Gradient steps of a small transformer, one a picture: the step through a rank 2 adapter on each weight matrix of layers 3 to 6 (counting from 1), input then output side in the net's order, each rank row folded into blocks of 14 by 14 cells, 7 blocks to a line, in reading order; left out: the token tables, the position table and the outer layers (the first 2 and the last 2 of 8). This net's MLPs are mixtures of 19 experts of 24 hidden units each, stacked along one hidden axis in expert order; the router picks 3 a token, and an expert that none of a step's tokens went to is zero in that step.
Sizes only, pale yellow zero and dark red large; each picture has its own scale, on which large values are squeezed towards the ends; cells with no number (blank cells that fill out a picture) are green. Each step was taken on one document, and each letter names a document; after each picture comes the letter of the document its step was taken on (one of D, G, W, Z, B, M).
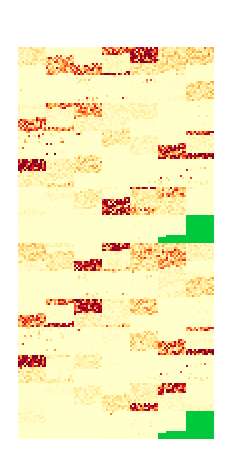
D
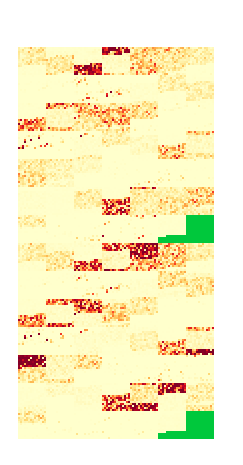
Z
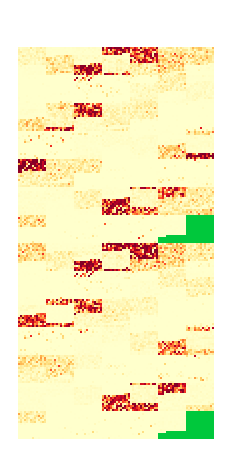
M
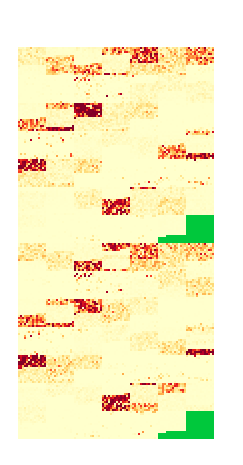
M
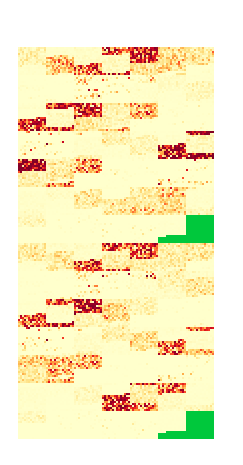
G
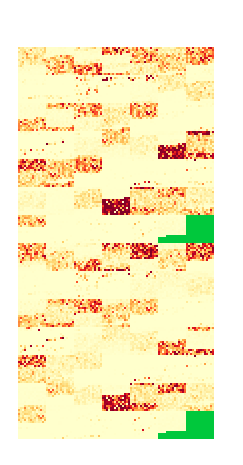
G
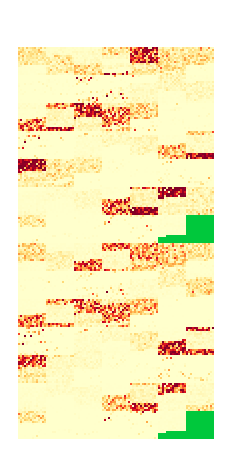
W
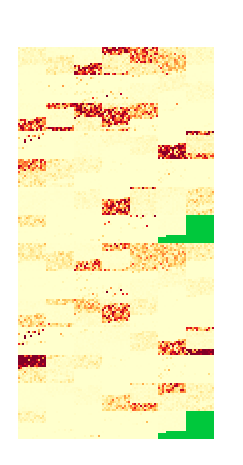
W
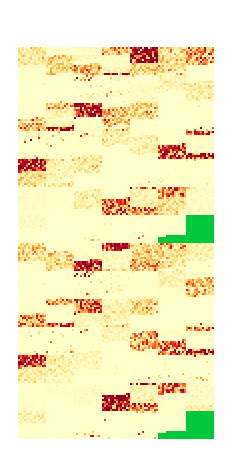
M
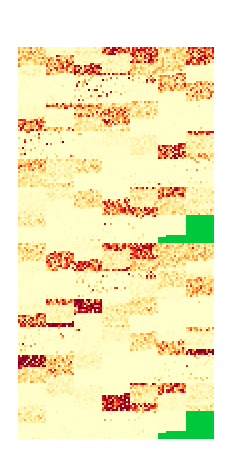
G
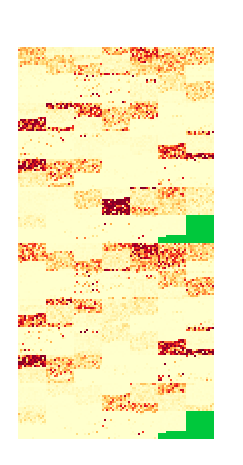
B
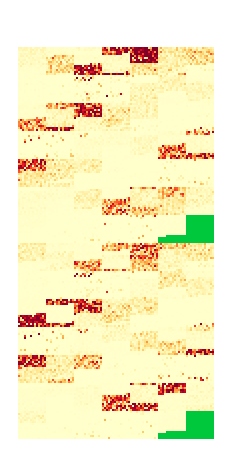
M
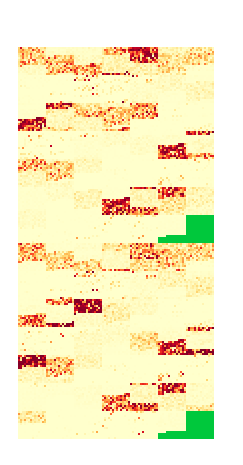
B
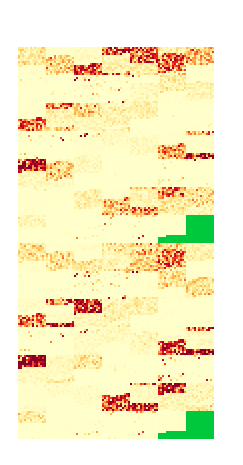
B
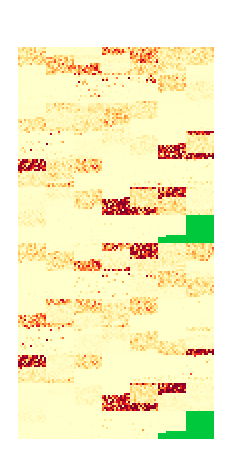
G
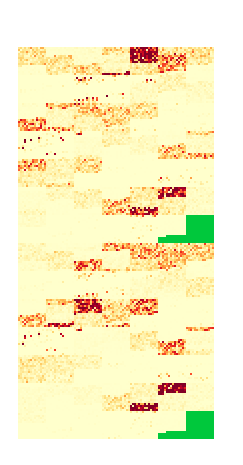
D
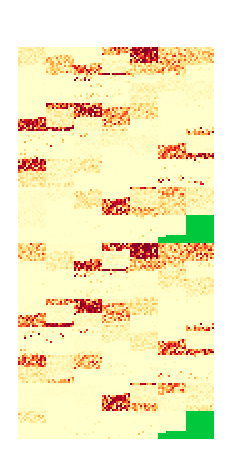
M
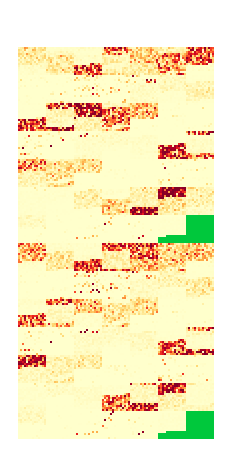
B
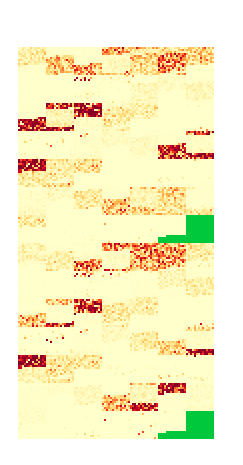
M
